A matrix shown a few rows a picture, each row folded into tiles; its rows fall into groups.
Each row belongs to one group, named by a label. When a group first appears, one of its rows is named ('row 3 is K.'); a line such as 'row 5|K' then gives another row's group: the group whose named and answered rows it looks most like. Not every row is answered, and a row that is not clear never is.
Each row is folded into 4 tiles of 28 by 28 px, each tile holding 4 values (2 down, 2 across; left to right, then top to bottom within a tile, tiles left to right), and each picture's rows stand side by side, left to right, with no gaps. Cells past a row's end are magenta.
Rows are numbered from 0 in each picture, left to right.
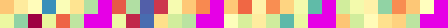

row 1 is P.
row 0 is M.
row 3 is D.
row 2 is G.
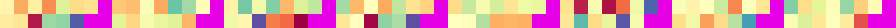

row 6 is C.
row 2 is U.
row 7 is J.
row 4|U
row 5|G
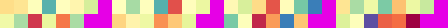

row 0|M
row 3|U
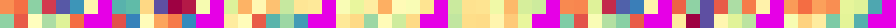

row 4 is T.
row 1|D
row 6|P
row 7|G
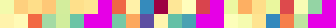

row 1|P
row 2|T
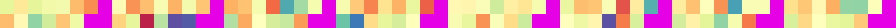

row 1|C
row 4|M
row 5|T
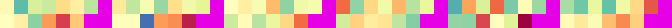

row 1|U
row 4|J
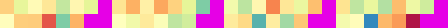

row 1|G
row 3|U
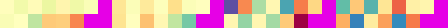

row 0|U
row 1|C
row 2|J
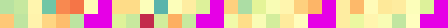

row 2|P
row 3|G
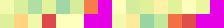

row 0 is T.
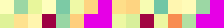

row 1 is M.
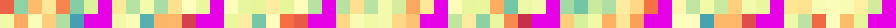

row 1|U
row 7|M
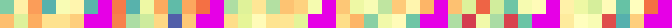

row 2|D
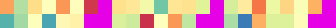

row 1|M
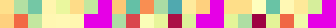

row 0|P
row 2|M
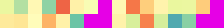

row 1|C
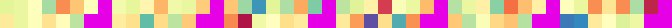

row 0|D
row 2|P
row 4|D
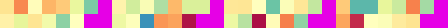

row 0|G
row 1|U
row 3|P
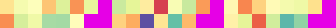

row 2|C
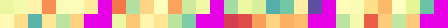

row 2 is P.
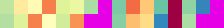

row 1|T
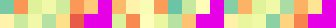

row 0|J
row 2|J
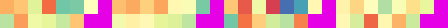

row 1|G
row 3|M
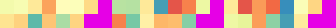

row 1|D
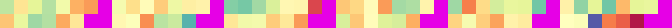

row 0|J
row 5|U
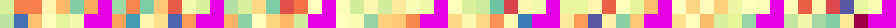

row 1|G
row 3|U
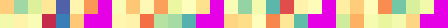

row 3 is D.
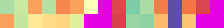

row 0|D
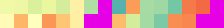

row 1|J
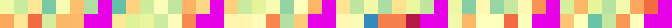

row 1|J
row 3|U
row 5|J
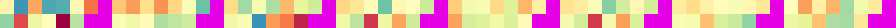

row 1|G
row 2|U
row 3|M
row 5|M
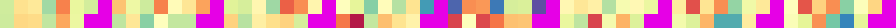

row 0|T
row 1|P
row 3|P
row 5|M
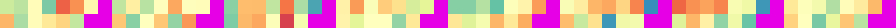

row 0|D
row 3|G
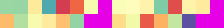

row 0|D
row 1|C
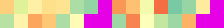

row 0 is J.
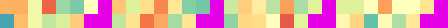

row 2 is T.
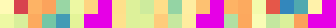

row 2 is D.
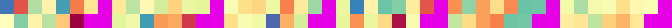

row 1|U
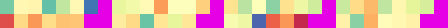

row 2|U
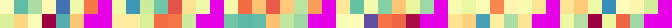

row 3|U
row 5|M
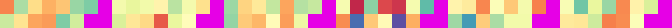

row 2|T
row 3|G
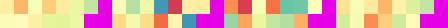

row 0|G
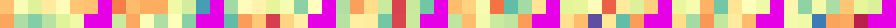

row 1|G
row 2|T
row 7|U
